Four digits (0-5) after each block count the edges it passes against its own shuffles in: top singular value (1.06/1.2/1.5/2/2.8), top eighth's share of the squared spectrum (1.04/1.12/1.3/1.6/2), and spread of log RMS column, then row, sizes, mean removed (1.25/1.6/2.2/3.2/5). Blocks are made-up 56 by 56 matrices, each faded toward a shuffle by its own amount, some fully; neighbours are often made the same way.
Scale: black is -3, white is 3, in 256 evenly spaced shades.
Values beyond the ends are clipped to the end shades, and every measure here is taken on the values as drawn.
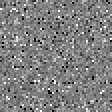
2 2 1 1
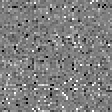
3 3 1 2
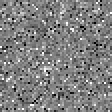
0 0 0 0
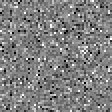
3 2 1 1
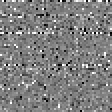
2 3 0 3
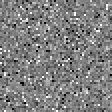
0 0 0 0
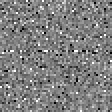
1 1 0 1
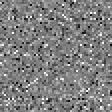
1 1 0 1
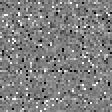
1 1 0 1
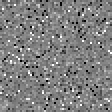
0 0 0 0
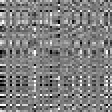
5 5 4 4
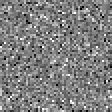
0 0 0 0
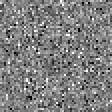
2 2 0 0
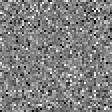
3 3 1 1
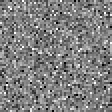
1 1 0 0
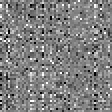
4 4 3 2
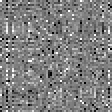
4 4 2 1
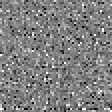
2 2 0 1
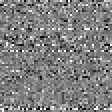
3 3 0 3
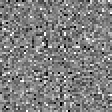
3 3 1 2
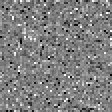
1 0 0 0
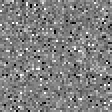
1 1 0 1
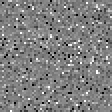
0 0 0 0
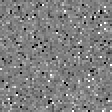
0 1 0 0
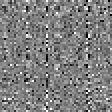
4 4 2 2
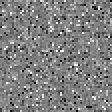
1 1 0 0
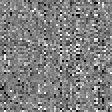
4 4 3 2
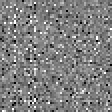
3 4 2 1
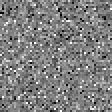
2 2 1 0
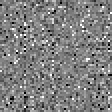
3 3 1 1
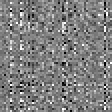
4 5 3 2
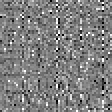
4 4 3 1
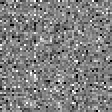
3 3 2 1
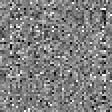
3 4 2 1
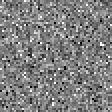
0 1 0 0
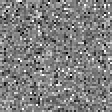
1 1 1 0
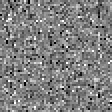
1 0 2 0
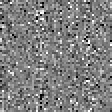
1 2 3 0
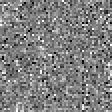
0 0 2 0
